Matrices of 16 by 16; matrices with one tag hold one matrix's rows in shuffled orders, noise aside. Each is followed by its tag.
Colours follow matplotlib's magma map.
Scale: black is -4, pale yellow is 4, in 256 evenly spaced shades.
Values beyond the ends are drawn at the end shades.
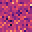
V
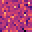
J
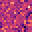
J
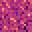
J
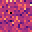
V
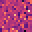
J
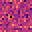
V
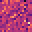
J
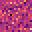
V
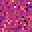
J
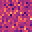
V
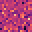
J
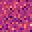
V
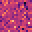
J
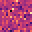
V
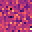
V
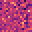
J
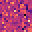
J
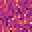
V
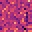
J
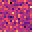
V
